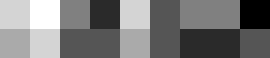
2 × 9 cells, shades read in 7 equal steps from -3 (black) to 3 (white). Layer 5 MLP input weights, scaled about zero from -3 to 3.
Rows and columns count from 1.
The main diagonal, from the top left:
2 2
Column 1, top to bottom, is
2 1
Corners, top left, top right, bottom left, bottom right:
2 -3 1 -1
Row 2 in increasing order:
-2 -2 -1 -1 -1 -1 1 1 2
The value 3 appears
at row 1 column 2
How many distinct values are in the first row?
6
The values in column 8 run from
-2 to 0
